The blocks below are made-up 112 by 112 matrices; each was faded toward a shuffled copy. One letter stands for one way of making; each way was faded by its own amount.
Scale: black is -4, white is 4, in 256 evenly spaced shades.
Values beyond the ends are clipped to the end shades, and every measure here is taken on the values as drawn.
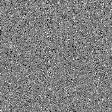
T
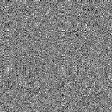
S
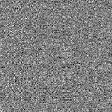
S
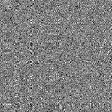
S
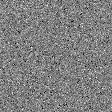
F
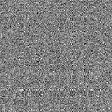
S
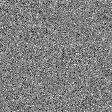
F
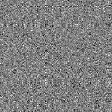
S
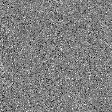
T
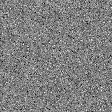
F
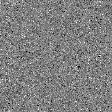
T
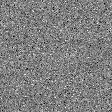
F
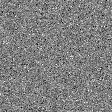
F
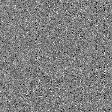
T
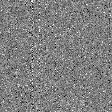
T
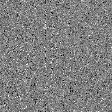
T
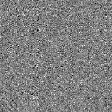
S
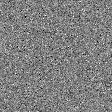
F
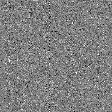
T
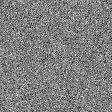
F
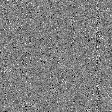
T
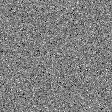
F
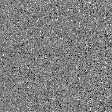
T
